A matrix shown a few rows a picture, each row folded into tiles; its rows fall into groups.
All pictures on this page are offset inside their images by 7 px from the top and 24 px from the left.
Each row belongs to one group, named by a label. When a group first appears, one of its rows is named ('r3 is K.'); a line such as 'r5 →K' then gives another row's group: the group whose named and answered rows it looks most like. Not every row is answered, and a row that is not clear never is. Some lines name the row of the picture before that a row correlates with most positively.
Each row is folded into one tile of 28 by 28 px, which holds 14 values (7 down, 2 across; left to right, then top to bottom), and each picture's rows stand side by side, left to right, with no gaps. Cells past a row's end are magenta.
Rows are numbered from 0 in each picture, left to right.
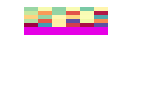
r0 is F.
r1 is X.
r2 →F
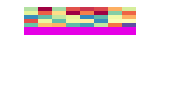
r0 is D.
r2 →D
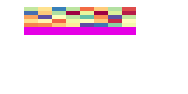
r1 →X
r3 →D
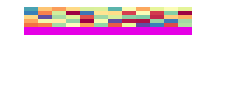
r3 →F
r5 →F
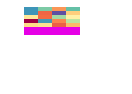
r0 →X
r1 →X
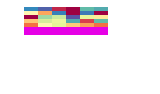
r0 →X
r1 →D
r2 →X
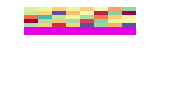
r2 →D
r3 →F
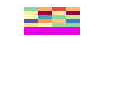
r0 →F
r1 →D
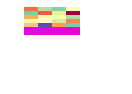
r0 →F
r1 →F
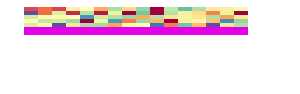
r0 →D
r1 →D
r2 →D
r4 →F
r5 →X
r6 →F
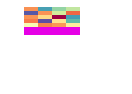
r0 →X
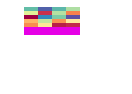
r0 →X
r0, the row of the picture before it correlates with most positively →1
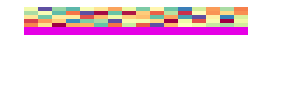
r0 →X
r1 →X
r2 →F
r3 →F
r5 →X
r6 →D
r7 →D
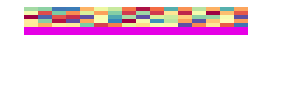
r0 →X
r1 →X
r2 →D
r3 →F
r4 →D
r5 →F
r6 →F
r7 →F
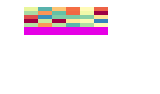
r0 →X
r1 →D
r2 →D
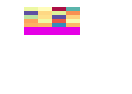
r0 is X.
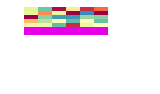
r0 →X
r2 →D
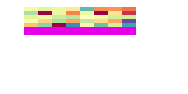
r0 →F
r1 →F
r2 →F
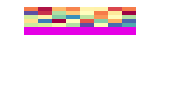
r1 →D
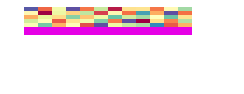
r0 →F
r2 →F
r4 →D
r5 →X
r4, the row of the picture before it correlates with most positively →1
